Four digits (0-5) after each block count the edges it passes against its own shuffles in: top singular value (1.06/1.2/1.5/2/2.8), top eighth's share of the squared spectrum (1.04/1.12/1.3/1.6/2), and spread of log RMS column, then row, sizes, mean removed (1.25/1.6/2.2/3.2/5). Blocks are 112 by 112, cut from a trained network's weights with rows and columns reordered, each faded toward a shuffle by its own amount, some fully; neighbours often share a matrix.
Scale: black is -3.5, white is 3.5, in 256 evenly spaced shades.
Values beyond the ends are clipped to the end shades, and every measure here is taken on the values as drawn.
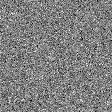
0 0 0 0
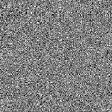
3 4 2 2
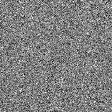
2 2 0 1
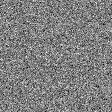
0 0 0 0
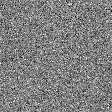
0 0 0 0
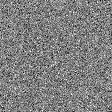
0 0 0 0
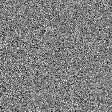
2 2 1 0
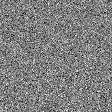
1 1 0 0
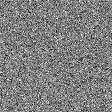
1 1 0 0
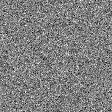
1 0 0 0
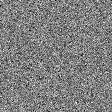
1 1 0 0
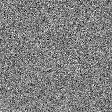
1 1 0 0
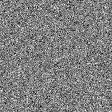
2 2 0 0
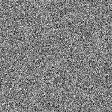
3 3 0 0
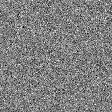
1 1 0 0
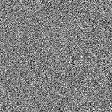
3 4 1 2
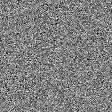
2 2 0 0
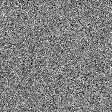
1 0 0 0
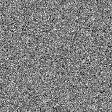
2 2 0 1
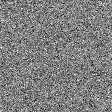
1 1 0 0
